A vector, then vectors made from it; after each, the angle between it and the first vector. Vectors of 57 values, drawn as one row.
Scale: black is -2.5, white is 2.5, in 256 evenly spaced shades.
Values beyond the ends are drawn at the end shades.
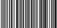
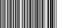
partly opposed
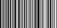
nearly opposite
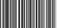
partly opposed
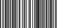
partly opposed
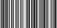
partly aligned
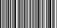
nearly opposite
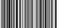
partly aligned
